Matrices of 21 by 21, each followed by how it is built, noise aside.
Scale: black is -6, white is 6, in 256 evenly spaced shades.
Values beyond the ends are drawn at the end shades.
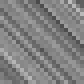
Toeplitz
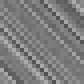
Toeplitz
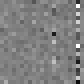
uneven columns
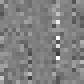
uneven columns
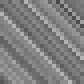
Toeplitz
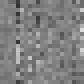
uneven columns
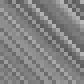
Toeplitz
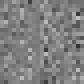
uneven columns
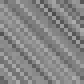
Toeplitz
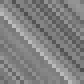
Toeplitz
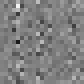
uneven columns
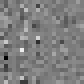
uneven columns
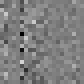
uneven columns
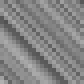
Toeplitz
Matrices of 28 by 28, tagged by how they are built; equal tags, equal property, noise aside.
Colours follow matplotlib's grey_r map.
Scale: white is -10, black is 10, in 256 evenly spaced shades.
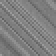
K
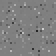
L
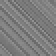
K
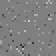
L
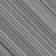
K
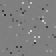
L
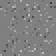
L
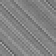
K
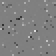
L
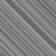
K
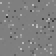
L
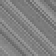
K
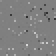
L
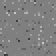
L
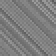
K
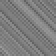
K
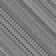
K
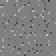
L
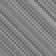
K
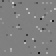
L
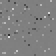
L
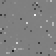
L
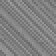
K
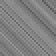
K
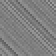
K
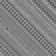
K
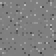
L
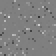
L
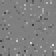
L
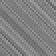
K
